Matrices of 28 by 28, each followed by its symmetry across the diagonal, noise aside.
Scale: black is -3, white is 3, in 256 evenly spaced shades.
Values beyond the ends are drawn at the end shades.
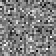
antisymmetric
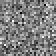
antisymmetric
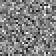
neither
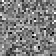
neither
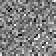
symmetric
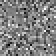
antisymmetric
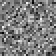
symmetric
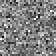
neither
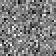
neither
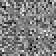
antisymmetric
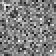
symmetric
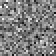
symmetric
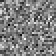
neither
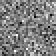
antisymmetric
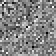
symmetric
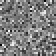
symmetric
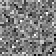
symmetric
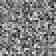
antisymmetric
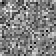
symmetric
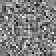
antisymmetric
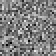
neither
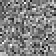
neither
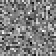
antisymmetric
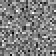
antisymmetric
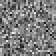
neither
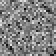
symmetric
